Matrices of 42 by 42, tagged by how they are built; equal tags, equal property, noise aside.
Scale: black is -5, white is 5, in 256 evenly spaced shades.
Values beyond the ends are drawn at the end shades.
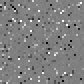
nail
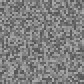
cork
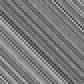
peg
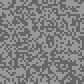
cork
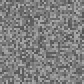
cork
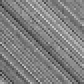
peg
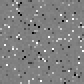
nail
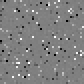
nail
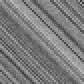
peg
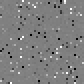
nail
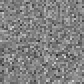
cork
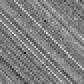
peg
